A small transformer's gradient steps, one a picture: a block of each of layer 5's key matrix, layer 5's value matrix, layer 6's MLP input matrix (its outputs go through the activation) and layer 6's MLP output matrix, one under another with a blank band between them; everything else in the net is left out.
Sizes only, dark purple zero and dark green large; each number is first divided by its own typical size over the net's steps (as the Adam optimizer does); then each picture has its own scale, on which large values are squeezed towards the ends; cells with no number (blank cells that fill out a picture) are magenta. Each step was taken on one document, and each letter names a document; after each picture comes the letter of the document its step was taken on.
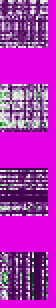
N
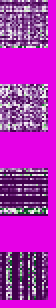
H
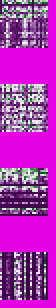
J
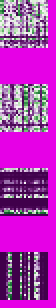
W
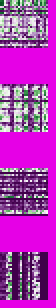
W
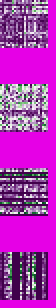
H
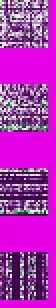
H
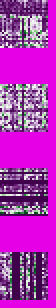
H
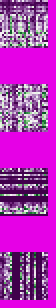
H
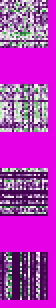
W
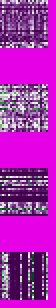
N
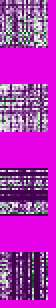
N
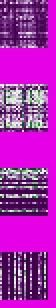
J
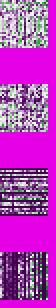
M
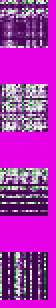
J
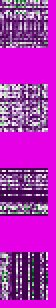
N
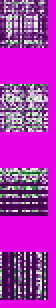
J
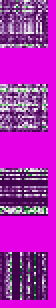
H
